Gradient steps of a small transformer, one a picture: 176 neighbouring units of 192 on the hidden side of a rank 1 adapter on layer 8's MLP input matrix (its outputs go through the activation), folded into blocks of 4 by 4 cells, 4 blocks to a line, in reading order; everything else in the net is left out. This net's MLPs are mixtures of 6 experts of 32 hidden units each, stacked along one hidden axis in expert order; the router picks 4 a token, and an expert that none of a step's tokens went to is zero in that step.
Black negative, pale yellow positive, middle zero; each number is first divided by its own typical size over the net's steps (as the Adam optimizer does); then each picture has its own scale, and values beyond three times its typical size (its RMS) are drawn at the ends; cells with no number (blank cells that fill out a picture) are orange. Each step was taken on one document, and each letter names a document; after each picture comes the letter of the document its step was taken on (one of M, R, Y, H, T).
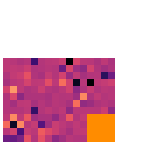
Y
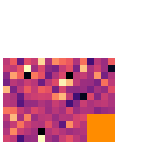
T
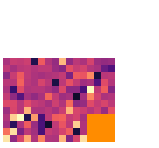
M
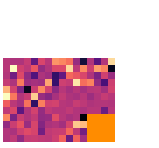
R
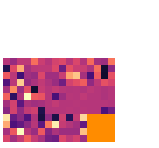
R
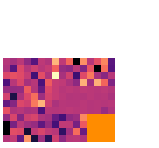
R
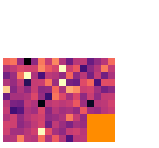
T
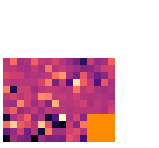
R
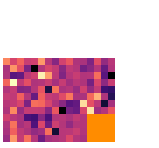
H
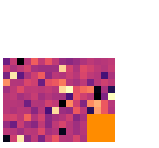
H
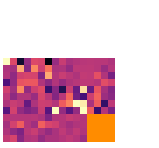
H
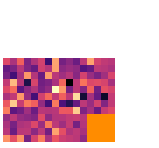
T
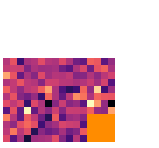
M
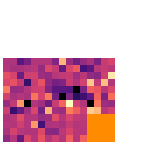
T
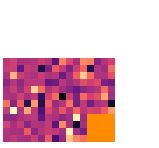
M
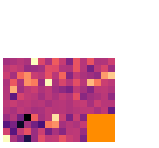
Y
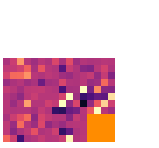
H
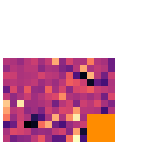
M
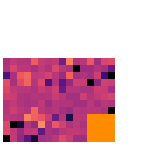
Y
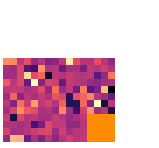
H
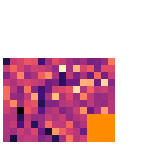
T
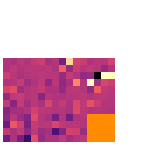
Y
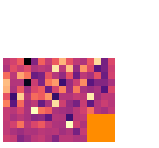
T
